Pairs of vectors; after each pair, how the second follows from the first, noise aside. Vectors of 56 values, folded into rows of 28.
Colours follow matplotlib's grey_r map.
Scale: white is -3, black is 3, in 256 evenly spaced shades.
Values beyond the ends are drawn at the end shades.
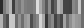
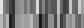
sign-scrambled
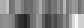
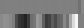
partly zeroed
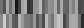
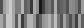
shuffled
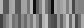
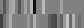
partly zeroed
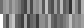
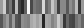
shuffled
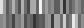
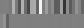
partly zeroed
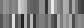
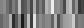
sign-scrambled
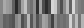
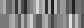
sign-scrambled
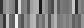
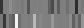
partly zeroed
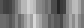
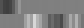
partly zeroed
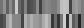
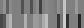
partly zeroed
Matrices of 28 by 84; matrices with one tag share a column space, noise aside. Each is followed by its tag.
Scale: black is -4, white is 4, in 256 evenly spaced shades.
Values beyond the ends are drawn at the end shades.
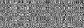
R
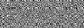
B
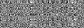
R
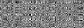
R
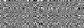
B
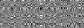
B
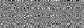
B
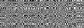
B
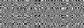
B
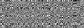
B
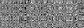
R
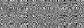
B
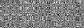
R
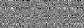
B
